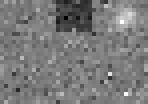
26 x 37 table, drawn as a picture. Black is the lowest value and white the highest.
Ninth with the lowest average: top middle. Histogram: heavy tails on both sides. Bumps: one, in the top right. Odd patch: lower, in the top middle. Average level on the scale: 50%. Ninth with the highest average: top right.
